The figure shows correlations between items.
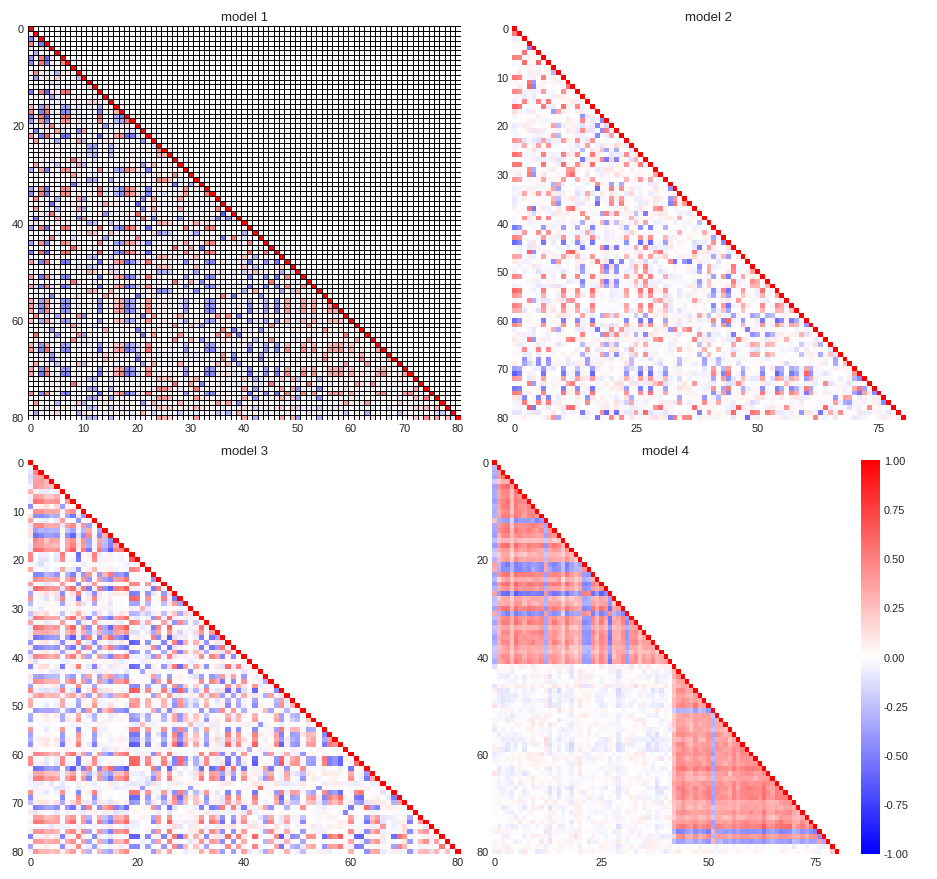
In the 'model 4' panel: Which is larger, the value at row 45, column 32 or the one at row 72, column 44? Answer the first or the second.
the second
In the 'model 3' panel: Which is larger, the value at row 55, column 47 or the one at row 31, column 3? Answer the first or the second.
the first
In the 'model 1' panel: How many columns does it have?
81
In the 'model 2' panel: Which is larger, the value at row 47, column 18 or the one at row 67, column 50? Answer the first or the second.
the second
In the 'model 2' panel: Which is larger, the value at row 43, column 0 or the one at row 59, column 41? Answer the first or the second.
the first
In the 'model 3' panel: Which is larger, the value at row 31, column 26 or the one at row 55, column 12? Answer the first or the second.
the second
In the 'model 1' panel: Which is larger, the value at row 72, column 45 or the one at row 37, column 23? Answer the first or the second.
the second
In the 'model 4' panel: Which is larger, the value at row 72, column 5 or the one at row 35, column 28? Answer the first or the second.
the second
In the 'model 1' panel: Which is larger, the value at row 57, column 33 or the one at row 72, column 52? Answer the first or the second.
the second
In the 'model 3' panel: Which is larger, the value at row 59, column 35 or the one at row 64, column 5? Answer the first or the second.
the second
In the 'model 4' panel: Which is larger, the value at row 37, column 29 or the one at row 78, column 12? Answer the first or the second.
the first
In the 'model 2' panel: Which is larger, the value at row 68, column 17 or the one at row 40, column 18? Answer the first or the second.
the second
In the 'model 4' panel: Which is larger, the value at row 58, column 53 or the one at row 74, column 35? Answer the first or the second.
the first
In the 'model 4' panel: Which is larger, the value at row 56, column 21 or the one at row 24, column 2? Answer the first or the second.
the second
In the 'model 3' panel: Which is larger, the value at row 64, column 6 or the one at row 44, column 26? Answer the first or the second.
the first
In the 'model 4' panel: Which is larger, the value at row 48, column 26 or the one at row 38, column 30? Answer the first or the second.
the second
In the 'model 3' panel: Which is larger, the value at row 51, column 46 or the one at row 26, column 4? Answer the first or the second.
the second
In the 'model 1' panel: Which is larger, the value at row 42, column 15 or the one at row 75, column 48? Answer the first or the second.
the second
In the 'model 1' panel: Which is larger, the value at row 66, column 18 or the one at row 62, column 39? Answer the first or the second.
the second
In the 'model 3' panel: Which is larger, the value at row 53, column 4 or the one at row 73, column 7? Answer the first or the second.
the second
